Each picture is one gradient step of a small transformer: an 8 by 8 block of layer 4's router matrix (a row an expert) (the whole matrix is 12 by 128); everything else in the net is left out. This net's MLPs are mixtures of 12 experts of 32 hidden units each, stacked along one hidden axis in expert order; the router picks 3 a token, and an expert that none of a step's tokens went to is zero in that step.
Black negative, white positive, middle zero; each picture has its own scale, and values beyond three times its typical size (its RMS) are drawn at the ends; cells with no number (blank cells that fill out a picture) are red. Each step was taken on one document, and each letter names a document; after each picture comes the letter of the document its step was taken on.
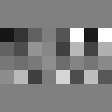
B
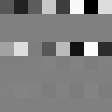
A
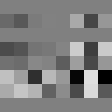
B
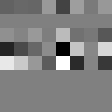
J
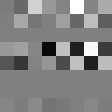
A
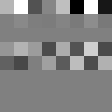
A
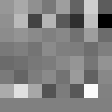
B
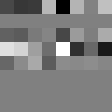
J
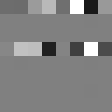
A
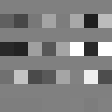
B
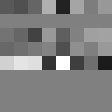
J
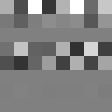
A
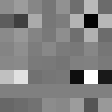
B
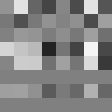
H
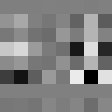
B
